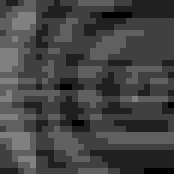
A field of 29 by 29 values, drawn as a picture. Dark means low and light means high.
Rings spread out from the middle right. The left part is higher, up to a seam about 20% of the way across. The top right is the calmest part.
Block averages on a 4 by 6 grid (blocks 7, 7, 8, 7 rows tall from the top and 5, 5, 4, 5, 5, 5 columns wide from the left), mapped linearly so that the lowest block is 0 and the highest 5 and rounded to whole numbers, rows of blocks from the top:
4 2 2 1 1 1
5 2 1 3 2 2
4 2 0 2 1 1
4 2 3 2 1 1
